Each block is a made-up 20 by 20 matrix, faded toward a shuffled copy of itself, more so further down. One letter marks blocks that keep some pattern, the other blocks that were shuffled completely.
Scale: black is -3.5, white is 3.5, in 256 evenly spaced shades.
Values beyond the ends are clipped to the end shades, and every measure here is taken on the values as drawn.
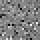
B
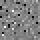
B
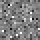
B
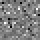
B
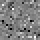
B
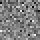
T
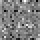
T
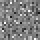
B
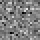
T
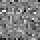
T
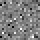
B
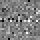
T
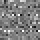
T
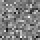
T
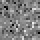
B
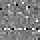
T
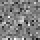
T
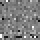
T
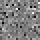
B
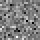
B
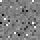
B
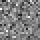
B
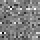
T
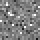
B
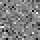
B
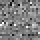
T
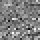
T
